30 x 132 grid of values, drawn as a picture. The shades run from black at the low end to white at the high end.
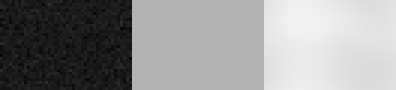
The table splits into one row of 3 panels. Panel 1,1: very low, fine-grained, faint in contrast. Panel 1,2: high, flat. Panel 1,3: very high, smooth, faint in contrast.
